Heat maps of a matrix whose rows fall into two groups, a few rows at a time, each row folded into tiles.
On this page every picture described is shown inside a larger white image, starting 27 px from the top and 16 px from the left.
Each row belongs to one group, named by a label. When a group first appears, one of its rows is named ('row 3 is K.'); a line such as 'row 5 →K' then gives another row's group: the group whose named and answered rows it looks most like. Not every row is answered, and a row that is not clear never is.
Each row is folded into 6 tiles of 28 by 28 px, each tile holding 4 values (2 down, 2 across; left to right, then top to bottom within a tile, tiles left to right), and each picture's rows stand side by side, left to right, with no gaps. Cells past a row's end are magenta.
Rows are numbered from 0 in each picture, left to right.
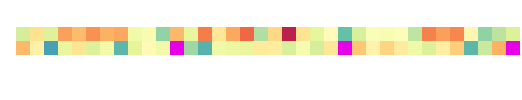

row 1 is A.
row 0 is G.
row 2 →G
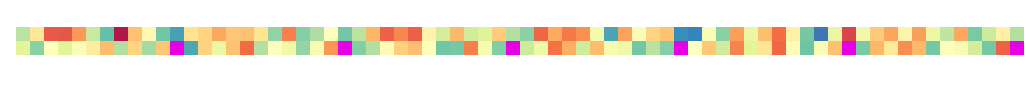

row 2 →A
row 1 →A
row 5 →A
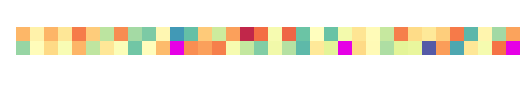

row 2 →G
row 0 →A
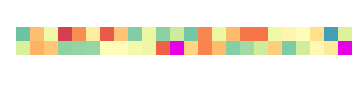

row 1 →G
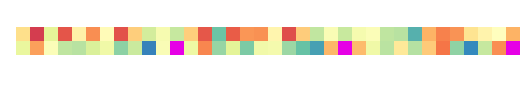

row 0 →G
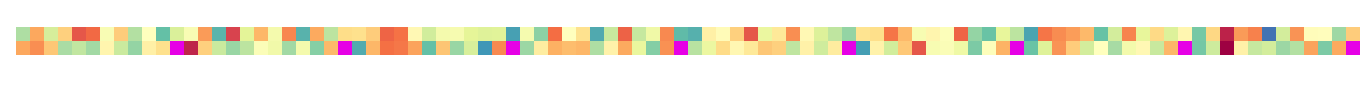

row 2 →A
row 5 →A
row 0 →G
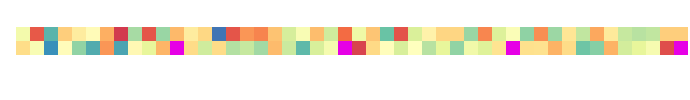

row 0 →G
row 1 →G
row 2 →G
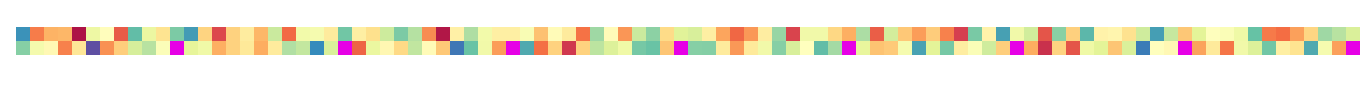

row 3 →A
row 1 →A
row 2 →G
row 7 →G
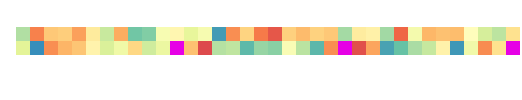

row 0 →A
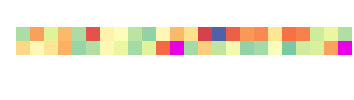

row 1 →G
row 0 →G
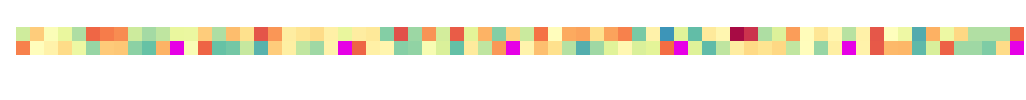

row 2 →G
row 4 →A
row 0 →G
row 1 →G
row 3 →G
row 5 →G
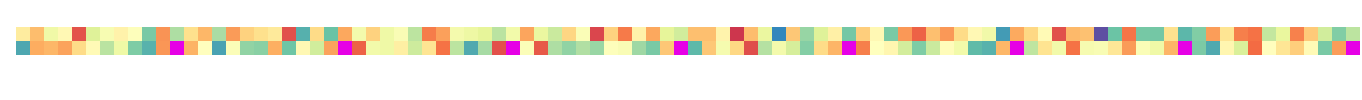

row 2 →G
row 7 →A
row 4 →A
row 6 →A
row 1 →G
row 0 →A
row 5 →G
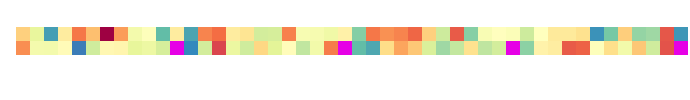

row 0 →G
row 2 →A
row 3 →A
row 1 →A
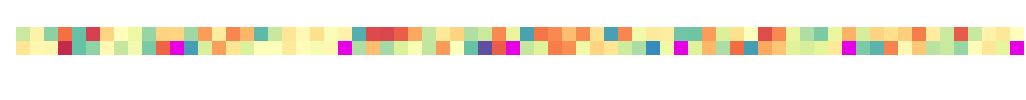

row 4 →G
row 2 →A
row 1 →A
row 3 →A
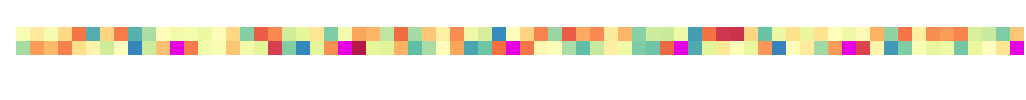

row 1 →G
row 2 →G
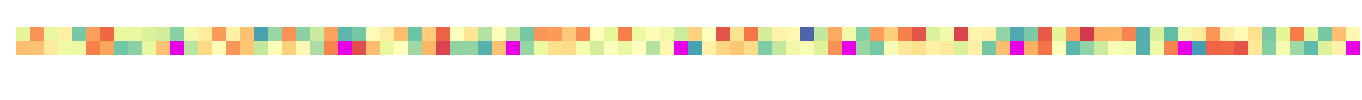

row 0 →G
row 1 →A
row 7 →A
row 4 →A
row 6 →G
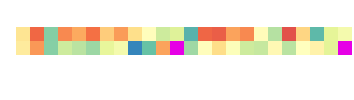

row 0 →G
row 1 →A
